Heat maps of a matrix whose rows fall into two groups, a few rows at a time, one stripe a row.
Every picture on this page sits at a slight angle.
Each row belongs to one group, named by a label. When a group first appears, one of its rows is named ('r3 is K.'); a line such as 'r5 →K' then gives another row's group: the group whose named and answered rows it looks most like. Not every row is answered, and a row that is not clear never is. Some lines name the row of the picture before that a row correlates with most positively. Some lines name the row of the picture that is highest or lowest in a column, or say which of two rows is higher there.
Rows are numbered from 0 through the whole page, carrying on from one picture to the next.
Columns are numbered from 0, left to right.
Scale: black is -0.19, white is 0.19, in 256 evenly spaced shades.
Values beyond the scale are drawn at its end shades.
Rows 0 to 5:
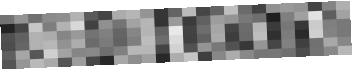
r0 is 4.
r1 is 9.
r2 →9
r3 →9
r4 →9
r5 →4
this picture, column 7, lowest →5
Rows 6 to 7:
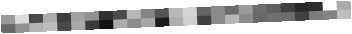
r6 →4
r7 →4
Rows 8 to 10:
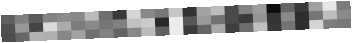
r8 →9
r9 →9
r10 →9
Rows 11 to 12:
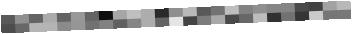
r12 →9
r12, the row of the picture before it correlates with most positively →10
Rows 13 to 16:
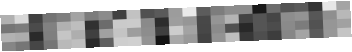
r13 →4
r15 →4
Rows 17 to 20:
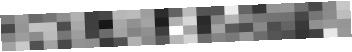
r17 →4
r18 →4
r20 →4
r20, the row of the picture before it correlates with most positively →13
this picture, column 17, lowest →19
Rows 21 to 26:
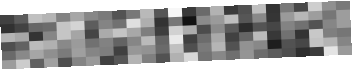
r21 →9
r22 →9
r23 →4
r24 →9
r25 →9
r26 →4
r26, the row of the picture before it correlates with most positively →20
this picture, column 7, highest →23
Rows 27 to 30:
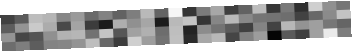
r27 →9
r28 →4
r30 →9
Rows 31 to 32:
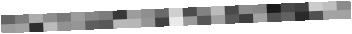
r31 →9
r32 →4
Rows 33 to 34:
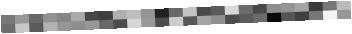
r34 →9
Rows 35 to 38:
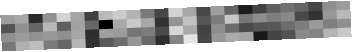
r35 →4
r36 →4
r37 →4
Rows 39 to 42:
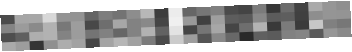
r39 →9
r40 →4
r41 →9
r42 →4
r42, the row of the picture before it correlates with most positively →35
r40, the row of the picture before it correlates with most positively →37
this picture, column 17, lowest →42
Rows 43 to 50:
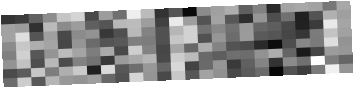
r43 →9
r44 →4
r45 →4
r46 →4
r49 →9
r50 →9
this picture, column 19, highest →48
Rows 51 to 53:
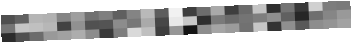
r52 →4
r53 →9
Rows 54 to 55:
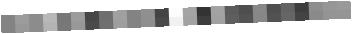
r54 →4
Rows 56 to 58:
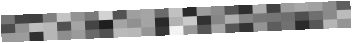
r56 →9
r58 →4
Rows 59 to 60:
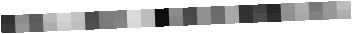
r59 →9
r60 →9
